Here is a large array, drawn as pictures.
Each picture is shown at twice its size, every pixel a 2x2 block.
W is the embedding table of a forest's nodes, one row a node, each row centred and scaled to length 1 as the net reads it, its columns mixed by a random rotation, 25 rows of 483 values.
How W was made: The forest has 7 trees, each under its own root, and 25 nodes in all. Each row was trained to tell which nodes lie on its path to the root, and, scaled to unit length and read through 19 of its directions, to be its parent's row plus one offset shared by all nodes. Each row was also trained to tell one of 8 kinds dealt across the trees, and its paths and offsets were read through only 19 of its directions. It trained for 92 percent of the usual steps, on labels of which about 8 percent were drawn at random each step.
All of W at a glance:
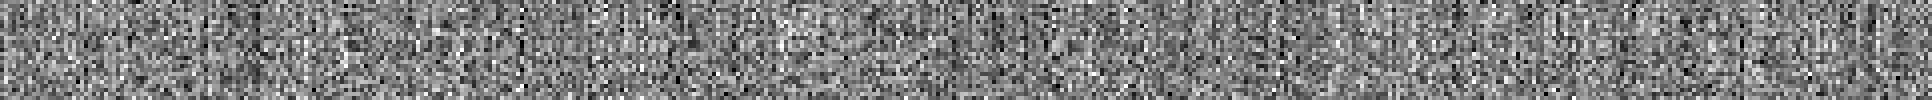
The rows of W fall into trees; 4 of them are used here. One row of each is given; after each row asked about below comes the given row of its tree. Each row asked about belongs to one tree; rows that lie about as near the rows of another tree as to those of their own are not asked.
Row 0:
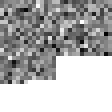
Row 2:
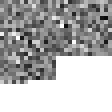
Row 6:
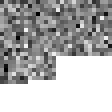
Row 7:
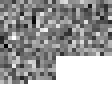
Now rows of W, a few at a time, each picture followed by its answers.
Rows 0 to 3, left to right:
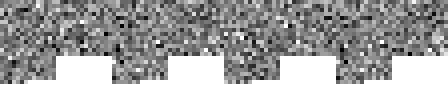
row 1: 7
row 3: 7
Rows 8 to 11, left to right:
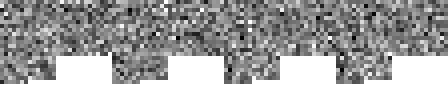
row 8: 7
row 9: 0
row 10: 6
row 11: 6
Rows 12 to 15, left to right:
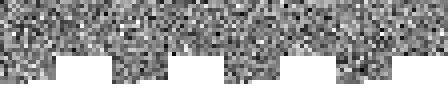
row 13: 0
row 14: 0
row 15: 2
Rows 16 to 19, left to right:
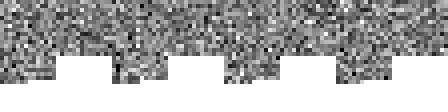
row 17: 6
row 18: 7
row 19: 0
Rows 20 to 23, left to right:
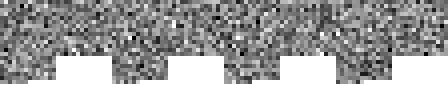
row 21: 2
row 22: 7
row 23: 2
